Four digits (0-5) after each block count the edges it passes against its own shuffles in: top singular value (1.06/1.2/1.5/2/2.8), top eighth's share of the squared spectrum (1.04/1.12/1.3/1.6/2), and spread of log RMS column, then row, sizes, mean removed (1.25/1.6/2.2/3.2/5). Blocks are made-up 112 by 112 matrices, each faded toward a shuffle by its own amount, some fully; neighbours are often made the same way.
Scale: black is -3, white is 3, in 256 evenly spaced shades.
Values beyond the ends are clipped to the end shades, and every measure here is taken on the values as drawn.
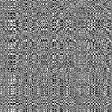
5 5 4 4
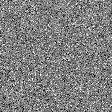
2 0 0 0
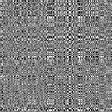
5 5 4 4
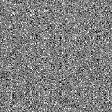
4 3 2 1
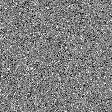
0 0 0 0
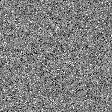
0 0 0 0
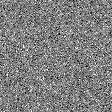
0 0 0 0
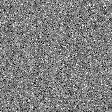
0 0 0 0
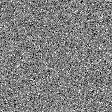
0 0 1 0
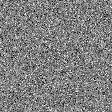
0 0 0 0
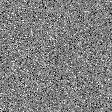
0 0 0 0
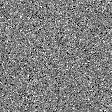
0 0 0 0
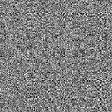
4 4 2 2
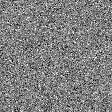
1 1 0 0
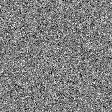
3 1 0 0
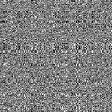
5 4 3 3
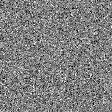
3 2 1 1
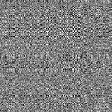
5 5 3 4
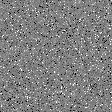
0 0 0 0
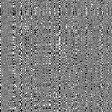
5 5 4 3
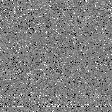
2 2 1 2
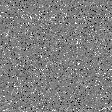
2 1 0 2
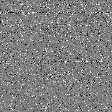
2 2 0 2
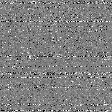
2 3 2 4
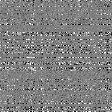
2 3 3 5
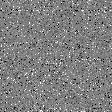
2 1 0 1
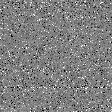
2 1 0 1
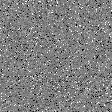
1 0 0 1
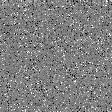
2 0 0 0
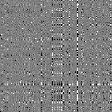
5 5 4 3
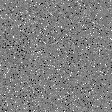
1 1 0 0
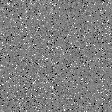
3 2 1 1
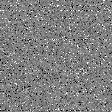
3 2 0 2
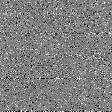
3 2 0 2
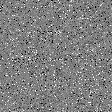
2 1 0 1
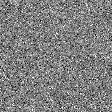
0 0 0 2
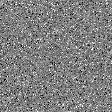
3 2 0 1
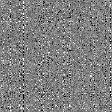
2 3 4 2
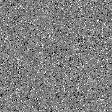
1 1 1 0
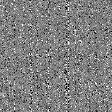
2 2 3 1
